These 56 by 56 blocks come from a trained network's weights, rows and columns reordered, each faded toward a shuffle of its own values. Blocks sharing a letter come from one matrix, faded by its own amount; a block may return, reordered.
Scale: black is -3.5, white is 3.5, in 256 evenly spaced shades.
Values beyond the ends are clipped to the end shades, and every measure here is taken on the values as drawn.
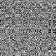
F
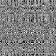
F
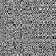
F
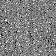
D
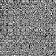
F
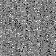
D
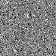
D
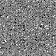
D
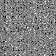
D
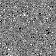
D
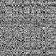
F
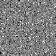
D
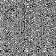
D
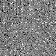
D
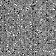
D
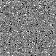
D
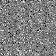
D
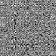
F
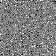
D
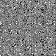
D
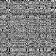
F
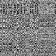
F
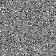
D
